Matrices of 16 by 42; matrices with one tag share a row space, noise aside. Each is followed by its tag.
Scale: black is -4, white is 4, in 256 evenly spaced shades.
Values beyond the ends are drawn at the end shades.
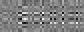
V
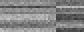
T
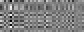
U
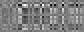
V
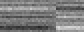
T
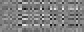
V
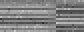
T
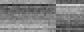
T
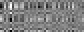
U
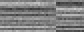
T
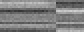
T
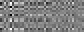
U
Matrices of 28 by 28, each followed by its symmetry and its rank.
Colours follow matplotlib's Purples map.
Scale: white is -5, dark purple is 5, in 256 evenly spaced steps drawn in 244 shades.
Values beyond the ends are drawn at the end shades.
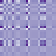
symmetric, rank one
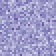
neither, full rank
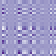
neither, rank one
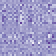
neither, rank five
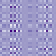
neither, rank one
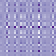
neither, rank one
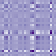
symmetric, rank one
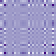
symmetric, rank one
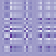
neither, rank one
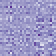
neither, rank five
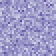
neither, full rank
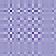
symmetric, rank one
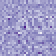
neither, rank five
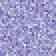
neither, full rank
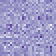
neither, rank five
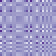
symmetric, rank one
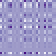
neither, rank one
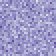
neither, full rank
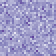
neither, full rank
